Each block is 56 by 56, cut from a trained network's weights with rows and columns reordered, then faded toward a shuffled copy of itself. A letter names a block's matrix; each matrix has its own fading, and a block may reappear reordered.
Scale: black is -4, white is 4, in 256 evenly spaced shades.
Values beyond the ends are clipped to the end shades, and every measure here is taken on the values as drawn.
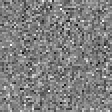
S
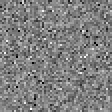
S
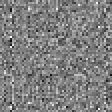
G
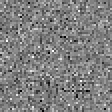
S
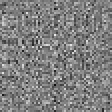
G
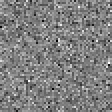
S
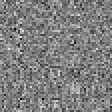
G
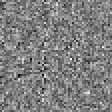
G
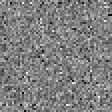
S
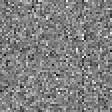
S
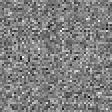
G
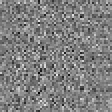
G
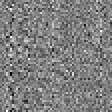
G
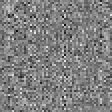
G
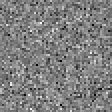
S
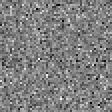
S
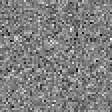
S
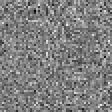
G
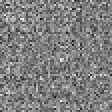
G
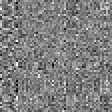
G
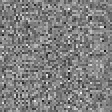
G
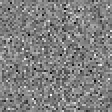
S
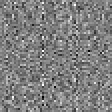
G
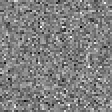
S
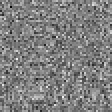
G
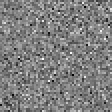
S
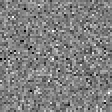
S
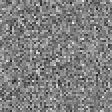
G
